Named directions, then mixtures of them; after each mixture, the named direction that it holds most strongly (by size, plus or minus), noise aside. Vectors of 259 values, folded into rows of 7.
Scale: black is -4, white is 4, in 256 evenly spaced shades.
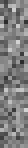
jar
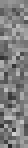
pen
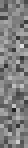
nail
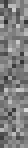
jar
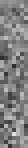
pen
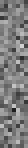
nail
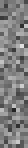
nail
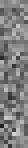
pen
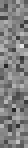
nail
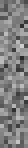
nail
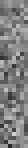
pen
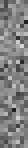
nail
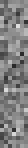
jar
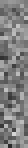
pen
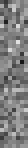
jar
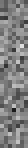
nail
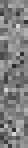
pen
